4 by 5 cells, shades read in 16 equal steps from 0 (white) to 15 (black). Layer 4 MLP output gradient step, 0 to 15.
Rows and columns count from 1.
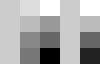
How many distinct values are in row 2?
3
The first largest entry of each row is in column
1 3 3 3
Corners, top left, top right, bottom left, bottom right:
3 0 3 13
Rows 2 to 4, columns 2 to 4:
4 6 3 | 7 9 3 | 8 15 3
